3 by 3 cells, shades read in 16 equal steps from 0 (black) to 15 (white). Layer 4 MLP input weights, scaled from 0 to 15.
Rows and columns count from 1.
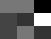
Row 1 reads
7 7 0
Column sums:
15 17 18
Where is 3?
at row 2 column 2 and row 3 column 3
